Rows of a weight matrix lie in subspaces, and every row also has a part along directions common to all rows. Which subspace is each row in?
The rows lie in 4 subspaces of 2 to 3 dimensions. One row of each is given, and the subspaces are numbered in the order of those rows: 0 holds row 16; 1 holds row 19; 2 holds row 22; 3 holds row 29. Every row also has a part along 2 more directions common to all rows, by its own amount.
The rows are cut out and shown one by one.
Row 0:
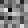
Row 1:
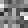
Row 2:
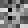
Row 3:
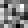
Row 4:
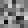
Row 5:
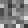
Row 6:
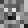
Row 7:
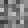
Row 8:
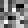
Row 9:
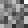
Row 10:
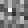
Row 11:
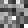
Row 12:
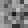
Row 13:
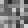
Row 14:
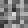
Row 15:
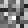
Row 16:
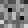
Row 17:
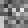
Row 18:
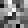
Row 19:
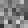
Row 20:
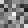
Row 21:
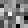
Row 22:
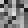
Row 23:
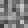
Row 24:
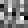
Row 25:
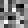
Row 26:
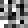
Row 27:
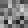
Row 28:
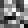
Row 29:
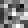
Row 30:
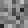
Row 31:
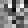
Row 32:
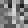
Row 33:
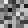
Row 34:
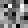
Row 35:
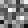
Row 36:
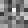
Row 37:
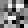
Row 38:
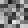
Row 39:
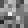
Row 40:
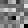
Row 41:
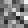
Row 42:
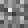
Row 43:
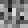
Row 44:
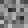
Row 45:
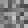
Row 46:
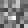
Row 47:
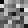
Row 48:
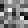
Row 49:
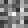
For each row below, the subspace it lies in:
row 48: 0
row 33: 2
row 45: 2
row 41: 1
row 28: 1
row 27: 1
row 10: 0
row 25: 3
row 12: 3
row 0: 0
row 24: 0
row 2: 0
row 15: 2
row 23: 3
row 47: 2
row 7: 3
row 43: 0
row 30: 1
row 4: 1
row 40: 2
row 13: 0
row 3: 3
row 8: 3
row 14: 3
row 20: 2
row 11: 2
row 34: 2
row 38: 1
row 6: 2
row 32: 2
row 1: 0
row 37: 1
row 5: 1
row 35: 0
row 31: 2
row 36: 0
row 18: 1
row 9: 3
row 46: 2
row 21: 1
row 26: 3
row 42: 0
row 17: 1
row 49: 3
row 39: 1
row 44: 0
